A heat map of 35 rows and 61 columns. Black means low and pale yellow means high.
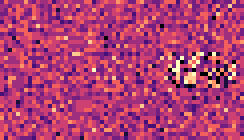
Fine speckle covers the field. There are no regular stripes. An odd patch, rougher than its surroundings, sits in the middle right. The middle right is the roughest part. There is no overall slope.
